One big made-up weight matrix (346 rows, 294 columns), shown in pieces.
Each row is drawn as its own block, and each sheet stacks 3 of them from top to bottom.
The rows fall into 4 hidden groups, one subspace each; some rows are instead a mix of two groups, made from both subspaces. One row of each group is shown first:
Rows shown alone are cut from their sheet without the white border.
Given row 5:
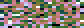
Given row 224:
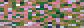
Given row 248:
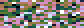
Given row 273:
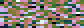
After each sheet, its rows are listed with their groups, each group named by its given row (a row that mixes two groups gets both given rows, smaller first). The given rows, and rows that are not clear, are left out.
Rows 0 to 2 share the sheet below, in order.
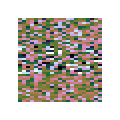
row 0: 224
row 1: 273
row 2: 273
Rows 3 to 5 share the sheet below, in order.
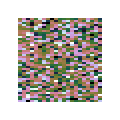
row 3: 273
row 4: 5 and 248
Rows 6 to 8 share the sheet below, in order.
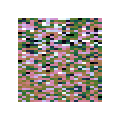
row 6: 273
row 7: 273
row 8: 224
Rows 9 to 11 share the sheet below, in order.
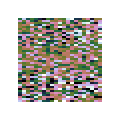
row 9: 224
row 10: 5 and 273
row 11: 248
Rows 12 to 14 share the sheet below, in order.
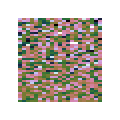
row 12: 5
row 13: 248
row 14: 5
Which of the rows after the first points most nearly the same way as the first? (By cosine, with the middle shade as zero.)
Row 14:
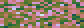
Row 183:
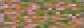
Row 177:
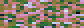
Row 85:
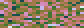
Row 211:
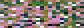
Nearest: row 211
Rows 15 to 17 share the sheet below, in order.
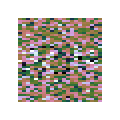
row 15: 273
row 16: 248
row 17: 224
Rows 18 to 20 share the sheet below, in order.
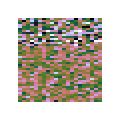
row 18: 224 and 248
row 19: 248
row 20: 248
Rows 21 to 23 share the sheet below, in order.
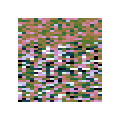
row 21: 5 and 273
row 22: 273
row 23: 273
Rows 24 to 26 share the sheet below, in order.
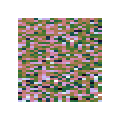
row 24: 224 and 273
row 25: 248
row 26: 5
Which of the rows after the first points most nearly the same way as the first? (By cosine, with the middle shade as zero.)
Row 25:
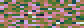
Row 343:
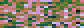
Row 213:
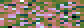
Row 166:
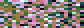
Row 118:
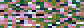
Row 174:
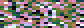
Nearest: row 118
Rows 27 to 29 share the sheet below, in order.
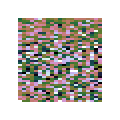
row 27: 5 and 273
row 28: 5
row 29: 273
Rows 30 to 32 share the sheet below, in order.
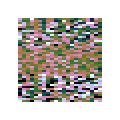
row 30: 248
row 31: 5 and 224
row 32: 248
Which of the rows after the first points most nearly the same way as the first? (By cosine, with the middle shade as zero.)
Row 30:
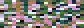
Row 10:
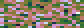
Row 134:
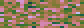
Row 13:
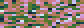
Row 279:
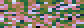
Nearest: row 279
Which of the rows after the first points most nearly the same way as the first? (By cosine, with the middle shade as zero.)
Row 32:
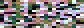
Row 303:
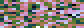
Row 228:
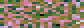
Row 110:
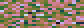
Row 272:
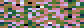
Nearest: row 303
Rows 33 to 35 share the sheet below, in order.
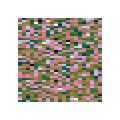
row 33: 224
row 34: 224 and 248
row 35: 5
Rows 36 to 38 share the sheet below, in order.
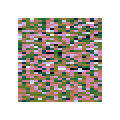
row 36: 248
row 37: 273
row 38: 5 and 224
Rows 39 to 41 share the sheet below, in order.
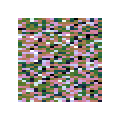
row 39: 248
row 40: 248
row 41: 273
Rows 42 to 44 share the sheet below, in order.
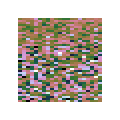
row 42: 273
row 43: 5 and 273
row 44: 5 and 224
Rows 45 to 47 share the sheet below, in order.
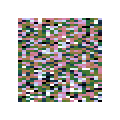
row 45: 224
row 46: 273
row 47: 224 and 273
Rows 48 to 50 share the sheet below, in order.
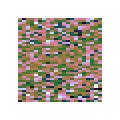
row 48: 224
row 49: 5 and 224
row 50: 273
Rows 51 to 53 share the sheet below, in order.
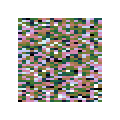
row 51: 224 and 273
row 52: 5 and 224
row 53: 273
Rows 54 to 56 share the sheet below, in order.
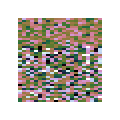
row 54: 224
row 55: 224
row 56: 224 and 248
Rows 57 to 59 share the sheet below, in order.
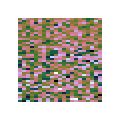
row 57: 224
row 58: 248
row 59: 5
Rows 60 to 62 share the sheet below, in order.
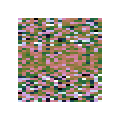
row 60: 273
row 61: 224
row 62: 5 and 248
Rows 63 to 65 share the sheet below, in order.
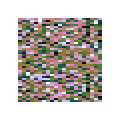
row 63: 224
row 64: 5 and 273
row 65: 224 and 273
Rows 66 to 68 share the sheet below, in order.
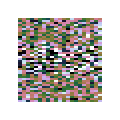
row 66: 224 and 248
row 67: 248
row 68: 5
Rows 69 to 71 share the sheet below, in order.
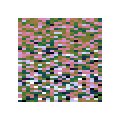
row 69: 248 and 273
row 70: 273
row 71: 5
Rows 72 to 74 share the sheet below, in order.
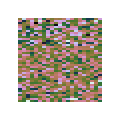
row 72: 224
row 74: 5
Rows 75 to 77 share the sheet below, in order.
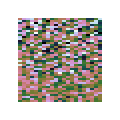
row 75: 224 and 248
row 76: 273
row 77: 224 and 248
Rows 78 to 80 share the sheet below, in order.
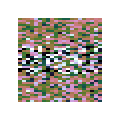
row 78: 273
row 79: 224
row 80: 273
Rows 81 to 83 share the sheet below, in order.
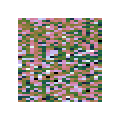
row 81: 224
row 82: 248
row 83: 224
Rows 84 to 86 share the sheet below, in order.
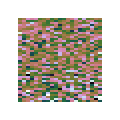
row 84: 248 and 273
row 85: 5
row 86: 224 and 273
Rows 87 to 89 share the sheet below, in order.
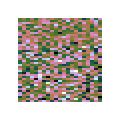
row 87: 5
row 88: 5
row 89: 224
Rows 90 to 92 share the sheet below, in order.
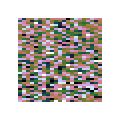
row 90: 224 and 248
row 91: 273
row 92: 248
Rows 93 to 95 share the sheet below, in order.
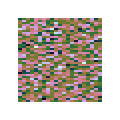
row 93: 248 and 273
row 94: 273
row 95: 224 and 248
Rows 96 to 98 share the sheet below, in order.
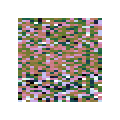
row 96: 224
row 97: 224
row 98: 5
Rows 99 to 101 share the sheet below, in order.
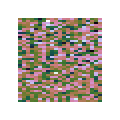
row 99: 224 and 273
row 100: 248
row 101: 5
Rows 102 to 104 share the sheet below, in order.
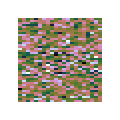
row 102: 5 and 248
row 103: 273
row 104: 273
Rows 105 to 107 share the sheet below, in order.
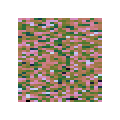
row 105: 273
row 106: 248
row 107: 5
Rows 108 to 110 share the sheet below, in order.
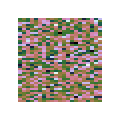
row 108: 5
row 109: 248
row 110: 248
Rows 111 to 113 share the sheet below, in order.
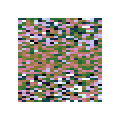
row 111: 224 and 248
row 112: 224 and 273
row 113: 224
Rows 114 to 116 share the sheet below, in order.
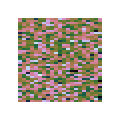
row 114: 273
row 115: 5
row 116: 5 and 224
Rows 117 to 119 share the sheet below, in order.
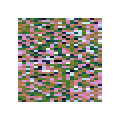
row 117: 224
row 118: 224 and 248
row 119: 224 and 248
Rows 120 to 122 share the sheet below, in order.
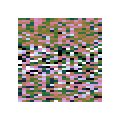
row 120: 273
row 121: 5
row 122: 248
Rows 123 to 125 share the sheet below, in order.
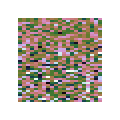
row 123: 5
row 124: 5
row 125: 224
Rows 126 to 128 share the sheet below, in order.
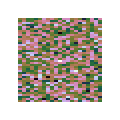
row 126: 5
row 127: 5
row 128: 224
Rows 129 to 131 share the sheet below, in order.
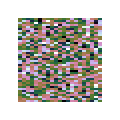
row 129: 224
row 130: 5
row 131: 248 and 273
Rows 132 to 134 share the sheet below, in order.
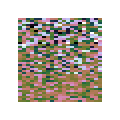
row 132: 5
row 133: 224
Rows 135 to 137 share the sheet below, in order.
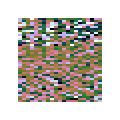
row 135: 248
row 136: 248
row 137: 5 and 248
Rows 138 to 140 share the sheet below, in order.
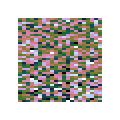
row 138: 5
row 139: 248
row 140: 224 and 248
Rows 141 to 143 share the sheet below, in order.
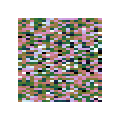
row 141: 273
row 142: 5 and 224
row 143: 273
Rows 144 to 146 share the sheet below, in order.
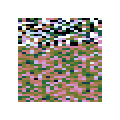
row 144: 5
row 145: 273
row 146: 224
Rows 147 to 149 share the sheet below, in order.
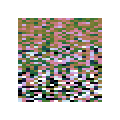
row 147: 224 and 273
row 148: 5
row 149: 248
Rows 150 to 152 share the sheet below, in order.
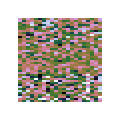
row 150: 273
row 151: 5
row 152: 224
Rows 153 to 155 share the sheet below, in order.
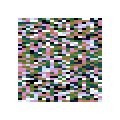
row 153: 5 and 248
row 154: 224 and 248
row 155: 5
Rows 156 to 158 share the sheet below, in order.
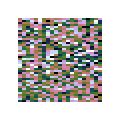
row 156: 224
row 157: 248
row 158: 5
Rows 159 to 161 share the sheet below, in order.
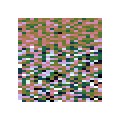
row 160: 224 and 248
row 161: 273
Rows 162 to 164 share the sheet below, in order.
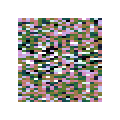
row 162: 5
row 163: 273
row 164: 224
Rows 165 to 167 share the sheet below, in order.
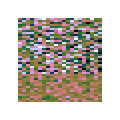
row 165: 224 and 248
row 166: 224
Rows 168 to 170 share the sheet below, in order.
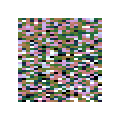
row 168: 224 and 248
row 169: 248
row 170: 5 and 224
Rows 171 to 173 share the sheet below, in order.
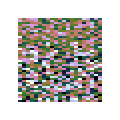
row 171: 5 and 248
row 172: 248
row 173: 5
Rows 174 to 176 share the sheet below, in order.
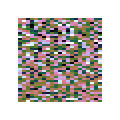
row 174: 5 and 273
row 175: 224 and 273
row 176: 5
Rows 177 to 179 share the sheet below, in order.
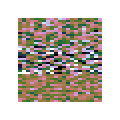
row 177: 273
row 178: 273
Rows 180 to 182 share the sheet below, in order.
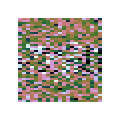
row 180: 5
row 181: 224
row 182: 5
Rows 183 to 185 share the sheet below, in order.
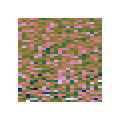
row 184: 224 and 273
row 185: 5
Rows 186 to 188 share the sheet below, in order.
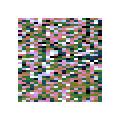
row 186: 224
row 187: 248
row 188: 224 and 248
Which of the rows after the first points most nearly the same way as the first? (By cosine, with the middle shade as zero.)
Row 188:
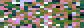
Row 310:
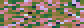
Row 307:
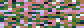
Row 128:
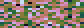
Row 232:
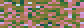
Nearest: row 128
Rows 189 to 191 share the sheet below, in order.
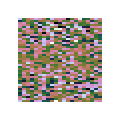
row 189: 224 and 248
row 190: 273
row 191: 248
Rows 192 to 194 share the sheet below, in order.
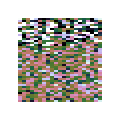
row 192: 248
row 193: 224
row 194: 248 and 273
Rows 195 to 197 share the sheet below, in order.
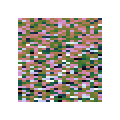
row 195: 5
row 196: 224 and 273
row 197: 273
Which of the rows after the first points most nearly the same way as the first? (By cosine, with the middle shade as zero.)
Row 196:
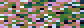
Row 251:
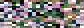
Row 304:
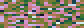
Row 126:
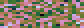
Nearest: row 251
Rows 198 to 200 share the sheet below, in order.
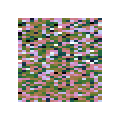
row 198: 5 and 248
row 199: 248
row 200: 5 and 248
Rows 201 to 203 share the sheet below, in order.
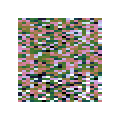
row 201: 224
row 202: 273
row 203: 224
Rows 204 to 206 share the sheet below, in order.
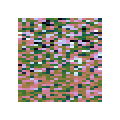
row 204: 273
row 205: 224 and 248
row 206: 248
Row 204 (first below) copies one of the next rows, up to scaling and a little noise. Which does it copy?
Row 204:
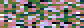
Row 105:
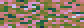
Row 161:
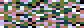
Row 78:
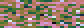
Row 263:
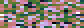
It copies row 263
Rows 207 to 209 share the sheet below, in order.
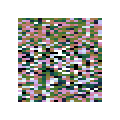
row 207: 224
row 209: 248
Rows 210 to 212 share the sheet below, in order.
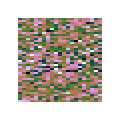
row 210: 248 and 273
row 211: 5 and 273
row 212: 5 and 273
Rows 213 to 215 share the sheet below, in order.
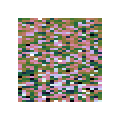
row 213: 5 and 273
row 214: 5
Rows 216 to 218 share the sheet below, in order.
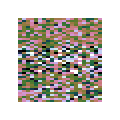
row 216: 224
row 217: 5 and 224
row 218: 248
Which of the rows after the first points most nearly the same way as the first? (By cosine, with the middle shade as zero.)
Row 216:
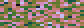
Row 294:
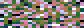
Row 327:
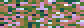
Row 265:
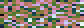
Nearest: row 327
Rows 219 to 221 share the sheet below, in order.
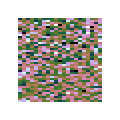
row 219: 5 and 224
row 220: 5
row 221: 273
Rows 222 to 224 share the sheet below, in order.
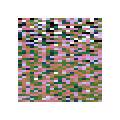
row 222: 248
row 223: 248
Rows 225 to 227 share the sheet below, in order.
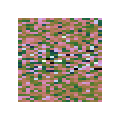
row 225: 5 and 224
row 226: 248
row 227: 224
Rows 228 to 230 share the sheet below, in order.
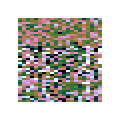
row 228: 5
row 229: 224
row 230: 224 and 248
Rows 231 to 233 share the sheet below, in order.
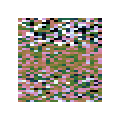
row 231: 273
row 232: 224
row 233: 248 and 273
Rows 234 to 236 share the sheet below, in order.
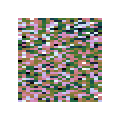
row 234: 248
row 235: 273
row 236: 5
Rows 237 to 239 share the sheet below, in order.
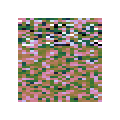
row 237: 273
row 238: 248
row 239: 5
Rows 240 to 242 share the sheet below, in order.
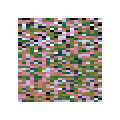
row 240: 273
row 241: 224
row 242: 273
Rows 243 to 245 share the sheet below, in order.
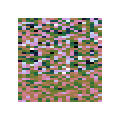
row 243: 5
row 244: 248
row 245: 5
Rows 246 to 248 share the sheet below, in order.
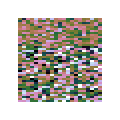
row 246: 224 and 273
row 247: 5 and 224
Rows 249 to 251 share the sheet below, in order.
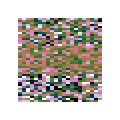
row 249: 273
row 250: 224
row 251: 5 and 224
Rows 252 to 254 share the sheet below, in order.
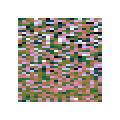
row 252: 273
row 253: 248
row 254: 5
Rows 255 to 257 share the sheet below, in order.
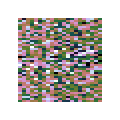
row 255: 224
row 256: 248
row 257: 224 and 248
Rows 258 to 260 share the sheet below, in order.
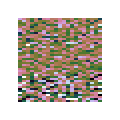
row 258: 5
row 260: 5 and 273
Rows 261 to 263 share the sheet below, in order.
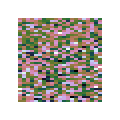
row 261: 5
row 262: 5
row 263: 273
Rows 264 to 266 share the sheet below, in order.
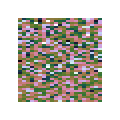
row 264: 224
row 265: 224 and 273
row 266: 273
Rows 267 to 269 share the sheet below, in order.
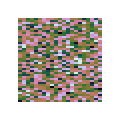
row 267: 5
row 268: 224
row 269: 273
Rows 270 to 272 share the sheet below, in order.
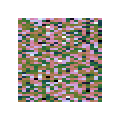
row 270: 224
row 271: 5
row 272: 224
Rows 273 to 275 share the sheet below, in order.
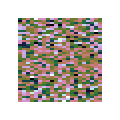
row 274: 5 and 273
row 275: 248
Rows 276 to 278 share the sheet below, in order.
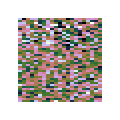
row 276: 224 and 248
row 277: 5 and 224
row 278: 248
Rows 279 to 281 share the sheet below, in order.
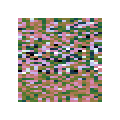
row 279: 248
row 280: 5
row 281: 5
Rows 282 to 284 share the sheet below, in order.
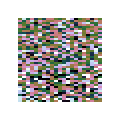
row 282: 224 and 248
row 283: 5
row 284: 224 and 273
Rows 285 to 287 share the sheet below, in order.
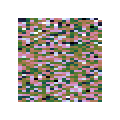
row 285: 5 and 273
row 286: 273
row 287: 224
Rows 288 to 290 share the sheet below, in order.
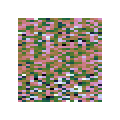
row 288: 248 and 273
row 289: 273
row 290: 224
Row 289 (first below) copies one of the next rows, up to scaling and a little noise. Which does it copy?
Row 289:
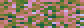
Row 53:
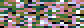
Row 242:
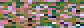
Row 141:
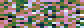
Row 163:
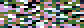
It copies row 141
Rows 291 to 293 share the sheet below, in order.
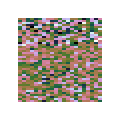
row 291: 5
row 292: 248
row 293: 224 and 273
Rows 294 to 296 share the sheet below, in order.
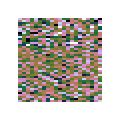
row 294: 5
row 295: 224
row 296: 5 and 248
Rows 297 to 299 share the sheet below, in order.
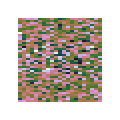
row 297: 248 and 273
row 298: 224
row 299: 5
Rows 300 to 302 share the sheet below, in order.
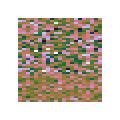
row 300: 248
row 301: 224
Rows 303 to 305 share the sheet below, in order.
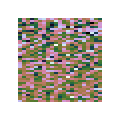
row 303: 248
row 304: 248
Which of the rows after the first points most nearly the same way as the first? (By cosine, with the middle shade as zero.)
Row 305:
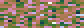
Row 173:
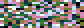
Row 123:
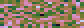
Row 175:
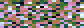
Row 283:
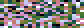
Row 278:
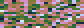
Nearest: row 175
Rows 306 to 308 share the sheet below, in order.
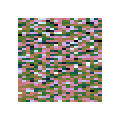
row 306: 224 and 248
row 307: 224 and 248
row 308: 273
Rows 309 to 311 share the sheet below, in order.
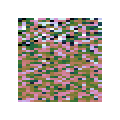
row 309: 273
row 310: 5 and 248
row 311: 5
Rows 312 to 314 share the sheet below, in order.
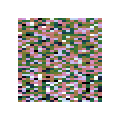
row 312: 273
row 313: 224
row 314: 224
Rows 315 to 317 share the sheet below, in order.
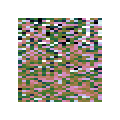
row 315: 224
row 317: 224 and 273
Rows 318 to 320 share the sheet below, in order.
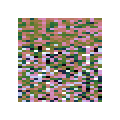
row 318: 248
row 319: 224
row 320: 224
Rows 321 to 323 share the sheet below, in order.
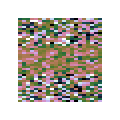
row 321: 248 and 273
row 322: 248
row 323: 224
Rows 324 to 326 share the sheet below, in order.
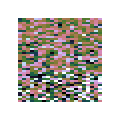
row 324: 5 and 273
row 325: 248
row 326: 224
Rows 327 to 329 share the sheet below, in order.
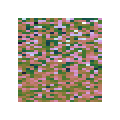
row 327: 5 and 224
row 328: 5 and 248
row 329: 248
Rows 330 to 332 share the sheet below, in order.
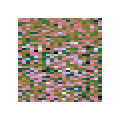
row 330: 5
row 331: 224
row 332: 224
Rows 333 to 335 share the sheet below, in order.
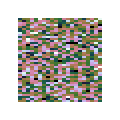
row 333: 5
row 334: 5
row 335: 224
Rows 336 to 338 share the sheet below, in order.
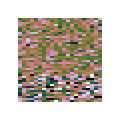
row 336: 5
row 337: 248
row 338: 248
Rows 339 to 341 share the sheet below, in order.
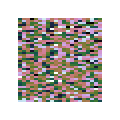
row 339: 248
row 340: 248
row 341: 273
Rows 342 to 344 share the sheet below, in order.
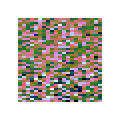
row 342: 224 and 273
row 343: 273
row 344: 224
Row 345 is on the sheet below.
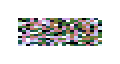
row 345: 5
